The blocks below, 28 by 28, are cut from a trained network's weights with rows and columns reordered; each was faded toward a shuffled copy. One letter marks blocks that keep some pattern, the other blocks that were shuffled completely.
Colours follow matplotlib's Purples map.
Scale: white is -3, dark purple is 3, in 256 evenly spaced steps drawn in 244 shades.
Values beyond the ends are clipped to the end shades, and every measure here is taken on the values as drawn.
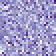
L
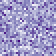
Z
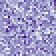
Z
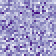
L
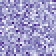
Z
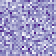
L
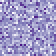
Z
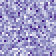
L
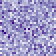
Z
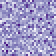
Z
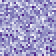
Z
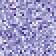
Z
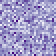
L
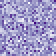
Z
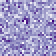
Z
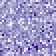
Z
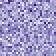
L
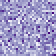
L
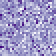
L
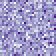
Z
